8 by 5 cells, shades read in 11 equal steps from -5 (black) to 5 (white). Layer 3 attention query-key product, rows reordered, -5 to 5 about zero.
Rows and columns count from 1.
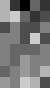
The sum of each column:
2 -2 -6 -2 -7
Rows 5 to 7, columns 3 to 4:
-1 -1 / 1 0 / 1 0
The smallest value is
-5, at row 1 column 3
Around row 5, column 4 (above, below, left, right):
3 0 -1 0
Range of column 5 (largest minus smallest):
5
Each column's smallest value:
-2 -3 -5 -3 -3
